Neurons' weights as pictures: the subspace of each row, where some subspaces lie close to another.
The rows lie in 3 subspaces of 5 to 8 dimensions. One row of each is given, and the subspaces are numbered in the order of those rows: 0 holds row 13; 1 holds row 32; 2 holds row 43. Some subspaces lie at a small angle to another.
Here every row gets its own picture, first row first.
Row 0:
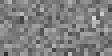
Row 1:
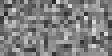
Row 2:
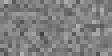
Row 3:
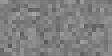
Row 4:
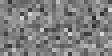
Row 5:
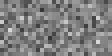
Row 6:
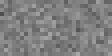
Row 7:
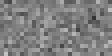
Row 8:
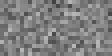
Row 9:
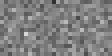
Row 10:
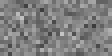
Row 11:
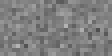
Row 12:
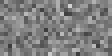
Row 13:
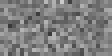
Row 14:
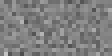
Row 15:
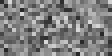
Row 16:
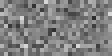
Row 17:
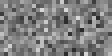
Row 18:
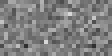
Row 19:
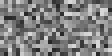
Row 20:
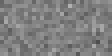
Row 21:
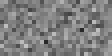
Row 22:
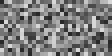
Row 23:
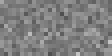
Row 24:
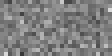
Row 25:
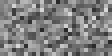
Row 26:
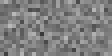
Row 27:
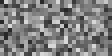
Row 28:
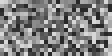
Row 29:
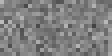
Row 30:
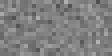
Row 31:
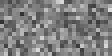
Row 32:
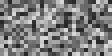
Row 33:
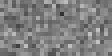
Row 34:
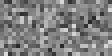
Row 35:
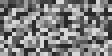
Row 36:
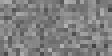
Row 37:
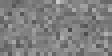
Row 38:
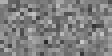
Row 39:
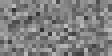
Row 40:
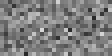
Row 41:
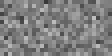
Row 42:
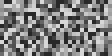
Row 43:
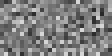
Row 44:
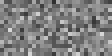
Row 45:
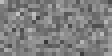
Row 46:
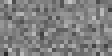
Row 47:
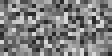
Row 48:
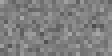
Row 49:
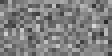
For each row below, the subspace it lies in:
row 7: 1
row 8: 0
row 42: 1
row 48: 2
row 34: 1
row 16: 0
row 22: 0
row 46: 2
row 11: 1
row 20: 0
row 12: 2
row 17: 2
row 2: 2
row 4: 0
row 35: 0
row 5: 1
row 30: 1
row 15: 2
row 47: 2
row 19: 2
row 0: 2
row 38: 2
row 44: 0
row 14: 0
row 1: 0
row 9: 0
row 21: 2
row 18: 2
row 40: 0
